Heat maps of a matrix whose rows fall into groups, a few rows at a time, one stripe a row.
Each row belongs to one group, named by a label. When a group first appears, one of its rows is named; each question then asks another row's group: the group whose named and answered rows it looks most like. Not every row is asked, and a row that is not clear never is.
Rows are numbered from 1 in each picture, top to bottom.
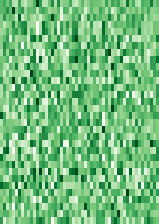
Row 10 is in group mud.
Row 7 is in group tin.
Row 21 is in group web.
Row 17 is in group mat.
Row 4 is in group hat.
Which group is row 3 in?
tin
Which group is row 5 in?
hat
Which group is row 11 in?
web
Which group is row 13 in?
mud
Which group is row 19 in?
hat
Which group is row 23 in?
mat
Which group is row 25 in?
web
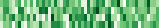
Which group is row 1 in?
tin
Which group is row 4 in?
mud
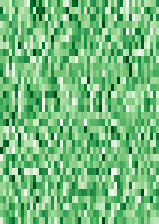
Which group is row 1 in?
web
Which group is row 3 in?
web
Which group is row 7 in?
hat
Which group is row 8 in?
web
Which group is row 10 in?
mat
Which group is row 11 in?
mat
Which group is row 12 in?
tin
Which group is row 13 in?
mud
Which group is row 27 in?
web
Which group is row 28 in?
web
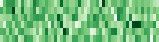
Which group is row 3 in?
web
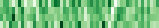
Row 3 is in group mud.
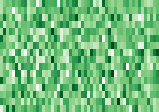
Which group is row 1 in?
hat
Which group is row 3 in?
web
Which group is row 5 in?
tin
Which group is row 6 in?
mat
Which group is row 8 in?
web
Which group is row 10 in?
hat
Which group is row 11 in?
mud
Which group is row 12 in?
mat
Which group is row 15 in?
tin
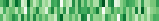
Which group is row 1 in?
mud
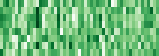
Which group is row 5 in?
mud
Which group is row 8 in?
mat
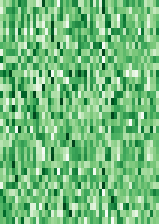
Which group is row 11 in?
web
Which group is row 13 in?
hat
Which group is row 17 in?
web
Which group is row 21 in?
hat
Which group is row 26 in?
web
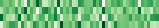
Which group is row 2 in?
hat
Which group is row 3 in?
mat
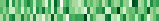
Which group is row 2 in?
tin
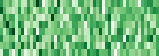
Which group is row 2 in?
mat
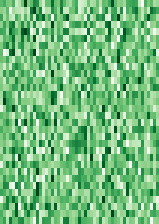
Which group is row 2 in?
web
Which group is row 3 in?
tin
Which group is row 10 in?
web
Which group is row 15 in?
tin
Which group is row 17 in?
tin
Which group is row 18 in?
hat
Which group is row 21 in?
web
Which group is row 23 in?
hat
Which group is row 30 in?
hat
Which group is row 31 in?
mud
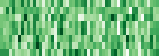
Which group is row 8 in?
web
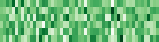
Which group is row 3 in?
tin
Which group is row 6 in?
web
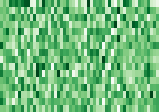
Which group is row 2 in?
tin
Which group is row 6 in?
tin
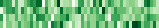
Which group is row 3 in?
tin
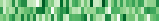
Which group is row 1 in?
hat
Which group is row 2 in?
tin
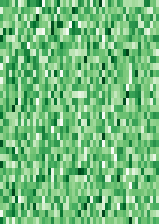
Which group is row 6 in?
mat
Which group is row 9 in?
mud
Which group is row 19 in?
tin
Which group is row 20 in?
hat
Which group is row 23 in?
web
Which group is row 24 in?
mat
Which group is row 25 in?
web
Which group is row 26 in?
tin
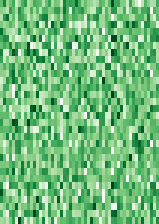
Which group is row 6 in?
web
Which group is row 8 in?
mud
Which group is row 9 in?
tin
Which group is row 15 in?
tin
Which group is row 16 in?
web
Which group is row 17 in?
tin
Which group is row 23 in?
mat
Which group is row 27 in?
mud
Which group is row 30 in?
web
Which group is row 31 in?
mud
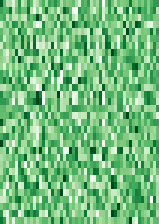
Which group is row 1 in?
mat
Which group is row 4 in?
hat
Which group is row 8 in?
mud
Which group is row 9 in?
hat
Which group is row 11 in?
mat
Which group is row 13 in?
hat
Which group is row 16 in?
web
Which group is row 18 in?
mat
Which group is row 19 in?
hat
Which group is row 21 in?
mat
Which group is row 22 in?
web
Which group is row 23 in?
hat
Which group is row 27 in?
mud
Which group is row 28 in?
web
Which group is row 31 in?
mud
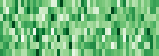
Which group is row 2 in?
mud
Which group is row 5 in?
tin
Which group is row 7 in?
web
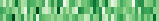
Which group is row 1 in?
web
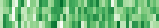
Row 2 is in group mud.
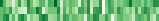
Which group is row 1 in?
mat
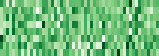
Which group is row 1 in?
mat
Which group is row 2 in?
hat
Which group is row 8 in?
tin
